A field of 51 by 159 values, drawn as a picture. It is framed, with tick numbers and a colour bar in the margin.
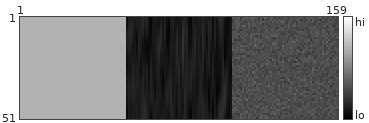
The table splits into one row of 3 panels. Panel 1,1: high, flat. Panel 1,2: very low, streaked downward, faint in contrast. Panel 1,3: low, fine-grained, faint in contrast.
